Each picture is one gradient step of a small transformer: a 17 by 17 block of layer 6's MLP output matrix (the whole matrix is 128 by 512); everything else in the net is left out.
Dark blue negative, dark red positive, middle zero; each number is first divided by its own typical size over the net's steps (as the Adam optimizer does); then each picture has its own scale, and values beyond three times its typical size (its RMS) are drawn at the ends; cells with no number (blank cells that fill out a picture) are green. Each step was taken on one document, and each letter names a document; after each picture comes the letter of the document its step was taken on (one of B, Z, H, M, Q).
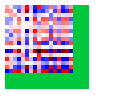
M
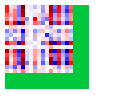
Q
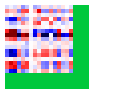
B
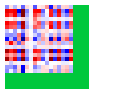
Q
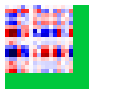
B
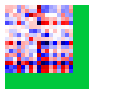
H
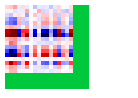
B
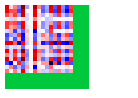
Q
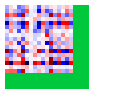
Q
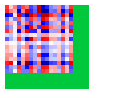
H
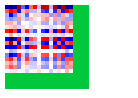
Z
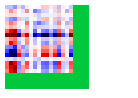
B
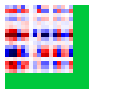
B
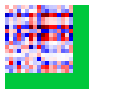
H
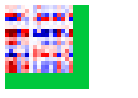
B
